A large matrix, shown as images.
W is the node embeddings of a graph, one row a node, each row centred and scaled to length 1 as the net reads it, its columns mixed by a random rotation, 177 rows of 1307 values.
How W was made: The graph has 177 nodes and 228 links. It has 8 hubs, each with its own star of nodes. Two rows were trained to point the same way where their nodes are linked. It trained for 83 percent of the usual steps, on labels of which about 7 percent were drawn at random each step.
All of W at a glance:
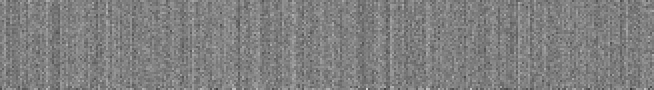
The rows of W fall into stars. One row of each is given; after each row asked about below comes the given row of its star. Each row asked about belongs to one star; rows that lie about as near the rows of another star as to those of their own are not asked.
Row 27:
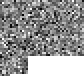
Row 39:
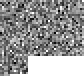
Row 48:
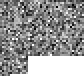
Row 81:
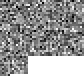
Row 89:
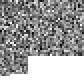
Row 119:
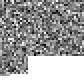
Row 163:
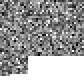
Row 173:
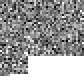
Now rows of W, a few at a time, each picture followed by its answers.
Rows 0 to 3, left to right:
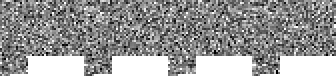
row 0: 163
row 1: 48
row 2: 89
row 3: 39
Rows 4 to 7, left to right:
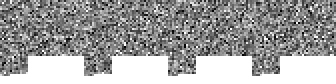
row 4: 27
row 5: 81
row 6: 89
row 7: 48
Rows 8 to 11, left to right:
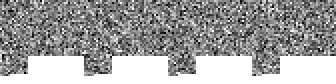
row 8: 89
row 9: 119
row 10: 81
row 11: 163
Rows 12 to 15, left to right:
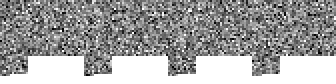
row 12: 27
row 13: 48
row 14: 48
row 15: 81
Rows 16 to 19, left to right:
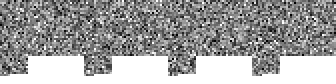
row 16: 163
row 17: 27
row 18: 173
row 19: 81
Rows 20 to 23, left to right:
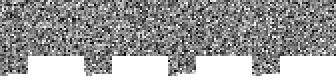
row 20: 39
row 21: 163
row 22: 81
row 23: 48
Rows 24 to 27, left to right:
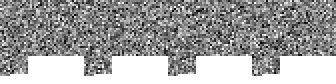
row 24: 81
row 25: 48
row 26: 48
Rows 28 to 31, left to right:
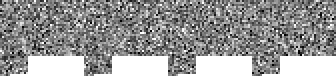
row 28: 89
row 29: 173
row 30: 89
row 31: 89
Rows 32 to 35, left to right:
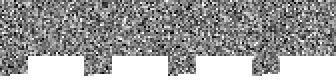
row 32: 119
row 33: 39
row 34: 81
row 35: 81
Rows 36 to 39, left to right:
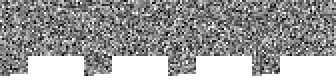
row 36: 48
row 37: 89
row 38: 163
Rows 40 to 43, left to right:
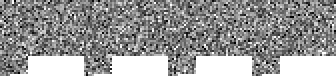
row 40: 119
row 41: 163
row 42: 173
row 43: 89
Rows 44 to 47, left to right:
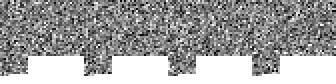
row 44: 163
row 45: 39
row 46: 89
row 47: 48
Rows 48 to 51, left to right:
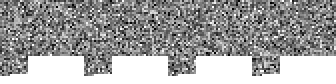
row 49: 48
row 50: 119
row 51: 48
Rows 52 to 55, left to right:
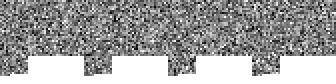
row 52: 119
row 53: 48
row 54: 173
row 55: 173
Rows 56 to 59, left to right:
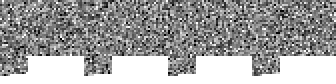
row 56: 27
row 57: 39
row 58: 89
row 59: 48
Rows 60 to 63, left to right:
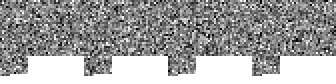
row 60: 27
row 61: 163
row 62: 27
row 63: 173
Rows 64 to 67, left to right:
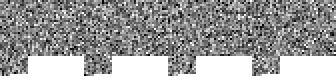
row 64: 173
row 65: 39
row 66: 39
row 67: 173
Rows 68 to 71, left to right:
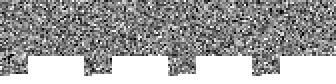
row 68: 39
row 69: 163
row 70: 89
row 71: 48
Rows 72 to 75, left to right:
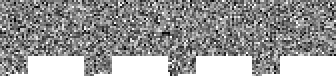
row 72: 81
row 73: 81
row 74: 173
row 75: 48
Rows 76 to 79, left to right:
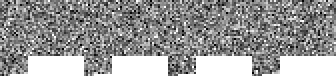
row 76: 163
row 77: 173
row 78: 119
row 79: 27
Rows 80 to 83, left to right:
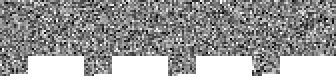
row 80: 48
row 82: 39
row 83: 89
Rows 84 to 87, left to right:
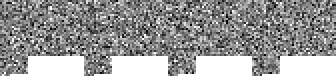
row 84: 163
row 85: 27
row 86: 39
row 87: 39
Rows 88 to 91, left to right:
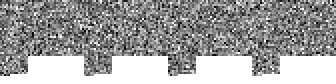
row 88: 89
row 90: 27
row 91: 163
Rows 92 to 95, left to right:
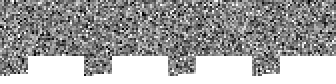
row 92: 119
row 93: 119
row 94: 81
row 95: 81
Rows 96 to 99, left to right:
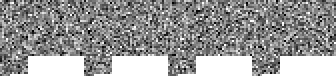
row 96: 119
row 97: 89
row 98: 48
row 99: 119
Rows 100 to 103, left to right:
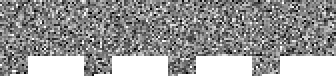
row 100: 39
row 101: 48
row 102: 119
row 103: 89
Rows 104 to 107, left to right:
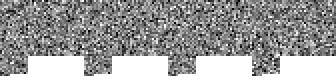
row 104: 89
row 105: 89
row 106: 89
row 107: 173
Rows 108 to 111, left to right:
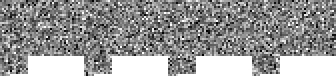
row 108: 39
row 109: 81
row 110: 48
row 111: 39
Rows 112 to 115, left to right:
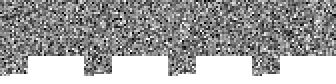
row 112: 39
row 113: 173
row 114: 89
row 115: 27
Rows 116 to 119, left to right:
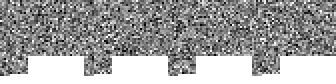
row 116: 163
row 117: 89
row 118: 27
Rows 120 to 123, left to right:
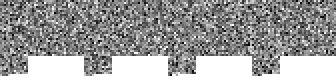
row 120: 81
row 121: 163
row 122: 39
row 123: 119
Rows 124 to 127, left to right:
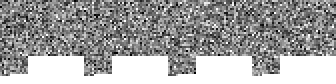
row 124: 173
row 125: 81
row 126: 163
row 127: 27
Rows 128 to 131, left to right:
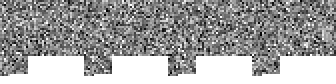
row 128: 89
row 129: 27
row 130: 48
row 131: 173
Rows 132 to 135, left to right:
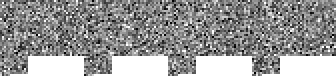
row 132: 27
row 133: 39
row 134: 89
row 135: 163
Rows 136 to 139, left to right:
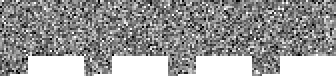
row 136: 119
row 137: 173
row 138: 119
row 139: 27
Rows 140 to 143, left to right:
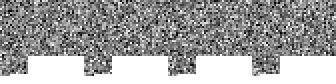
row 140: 81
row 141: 173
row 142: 173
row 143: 39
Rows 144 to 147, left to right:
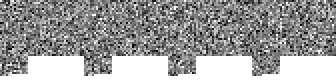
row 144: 163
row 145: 39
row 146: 89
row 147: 89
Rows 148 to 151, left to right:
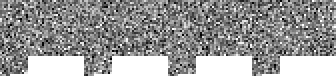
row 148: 173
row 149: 39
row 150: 89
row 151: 39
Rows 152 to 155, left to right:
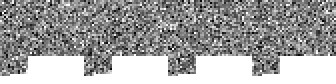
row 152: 119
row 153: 48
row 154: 81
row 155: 81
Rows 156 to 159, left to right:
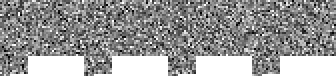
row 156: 39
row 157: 163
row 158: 81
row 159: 81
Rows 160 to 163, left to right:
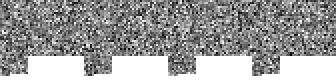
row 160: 163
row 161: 81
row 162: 163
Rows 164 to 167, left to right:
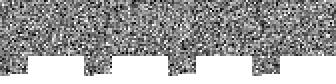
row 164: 163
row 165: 119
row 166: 48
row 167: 27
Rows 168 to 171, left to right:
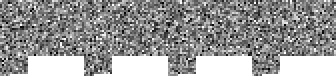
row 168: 173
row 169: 48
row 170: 163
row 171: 27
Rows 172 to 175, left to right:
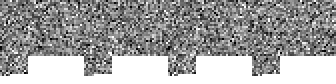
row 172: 89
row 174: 173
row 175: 39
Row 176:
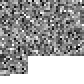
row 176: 27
